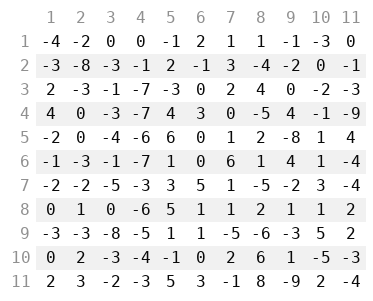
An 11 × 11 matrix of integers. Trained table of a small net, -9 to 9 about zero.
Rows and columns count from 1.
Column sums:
-7 -15 -30 -49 22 14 11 4 -15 2 -20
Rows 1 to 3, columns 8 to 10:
1 -1 -3 / -4 -2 0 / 4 0 -2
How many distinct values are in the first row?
7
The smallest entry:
-9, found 2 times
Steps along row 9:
same down up up same down down up up down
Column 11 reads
0 -1 -3 -9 4 -4 -4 2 2 -3 -4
